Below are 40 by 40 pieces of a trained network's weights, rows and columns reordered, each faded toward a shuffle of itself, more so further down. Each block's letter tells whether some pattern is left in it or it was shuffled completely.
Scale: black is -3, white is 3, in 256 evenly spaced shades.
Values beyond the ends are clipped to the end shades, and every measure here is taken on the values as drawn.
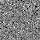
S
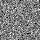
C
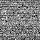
S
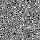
S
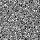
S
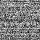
S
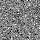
C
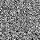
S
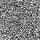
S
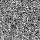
C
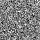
C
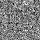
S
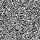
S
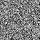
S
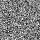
C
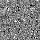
S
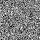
C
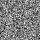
C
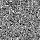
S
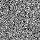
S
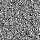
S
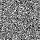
C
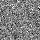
C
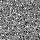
C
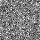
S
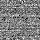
S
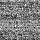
S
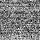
S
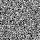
C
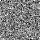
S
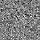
S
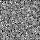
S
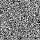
C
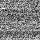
S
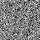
C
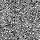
C
